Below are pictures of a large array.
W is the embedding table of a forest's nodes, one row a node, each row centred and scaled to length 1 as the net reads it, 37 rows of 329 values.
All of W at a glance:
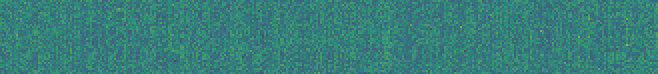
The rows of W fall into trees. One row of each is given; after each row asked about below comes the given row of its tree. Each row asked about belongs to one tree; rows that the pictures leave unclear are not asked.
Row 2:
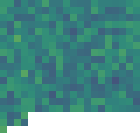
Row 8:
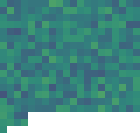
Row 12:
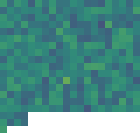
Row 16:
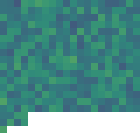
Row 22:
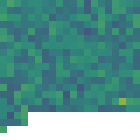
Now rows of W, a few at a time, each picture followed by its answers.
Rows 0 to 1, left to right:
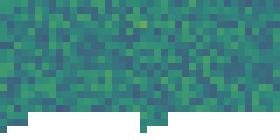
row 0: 22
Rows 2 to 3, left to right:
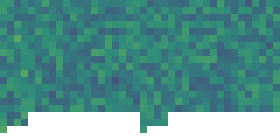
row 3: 8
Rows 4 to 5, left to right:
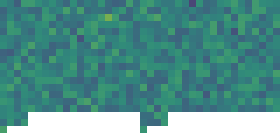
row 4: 16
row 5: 22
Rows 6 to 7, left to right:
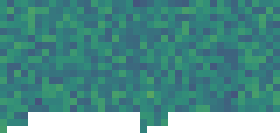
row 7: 8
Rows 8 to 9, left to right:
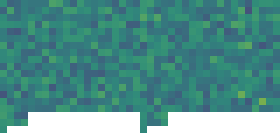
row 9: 22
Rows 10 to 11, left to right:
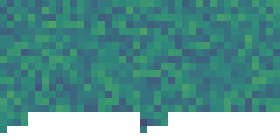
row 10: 8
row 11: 22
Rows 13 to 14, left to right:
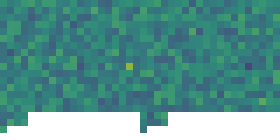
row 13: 16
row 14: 22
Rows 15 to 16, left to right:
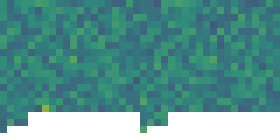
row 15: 16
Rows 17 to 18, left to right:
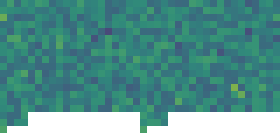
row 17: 2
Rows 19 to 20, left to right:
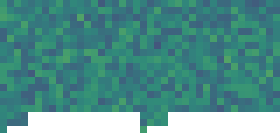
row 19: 12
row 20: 16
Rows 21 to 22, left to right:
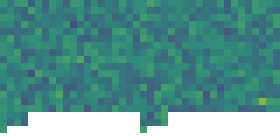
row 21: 12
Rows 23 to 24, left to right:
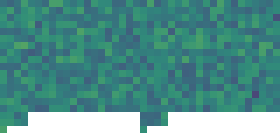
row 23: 8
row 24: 2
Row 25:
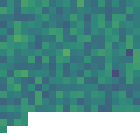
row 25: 2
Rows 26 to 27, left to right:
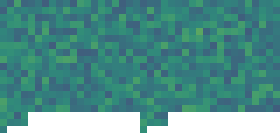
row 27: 8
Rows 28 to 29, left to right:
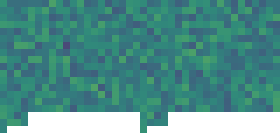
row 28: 8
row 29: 8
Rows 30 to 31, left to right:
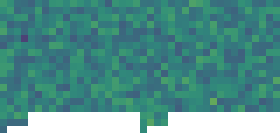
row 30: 22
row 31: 8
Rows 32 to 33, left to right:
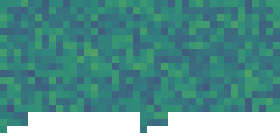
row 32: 12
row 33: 22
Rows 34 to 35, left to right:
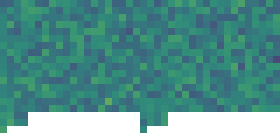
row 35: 16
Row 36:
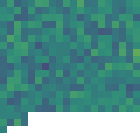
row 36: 2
